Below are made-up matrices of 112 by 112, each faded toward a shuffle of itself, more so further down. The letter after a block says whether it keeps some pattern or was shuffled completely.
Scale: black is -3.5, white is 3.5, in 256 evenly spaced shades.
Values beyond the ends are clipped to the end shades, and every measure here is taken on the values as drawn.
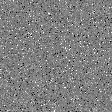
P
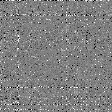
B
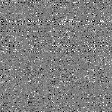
B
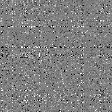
B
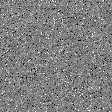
P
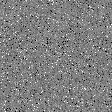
P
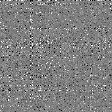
B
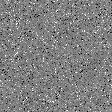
P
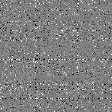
B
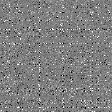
B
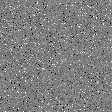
P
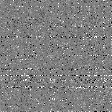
B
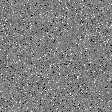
P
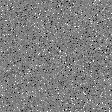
P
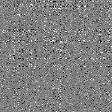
B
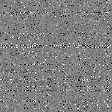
B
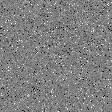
P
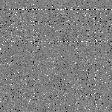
B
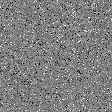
P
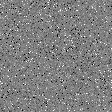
P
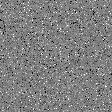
P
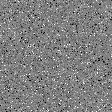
P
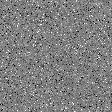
P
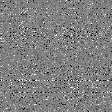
B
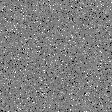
P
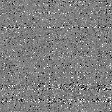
B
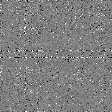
B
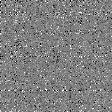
B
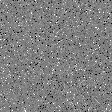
P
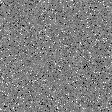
P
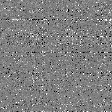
B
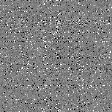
B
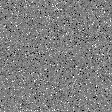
P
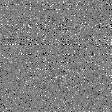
B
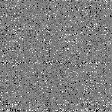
B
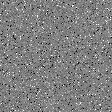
P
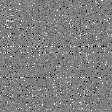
B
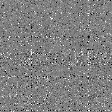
B
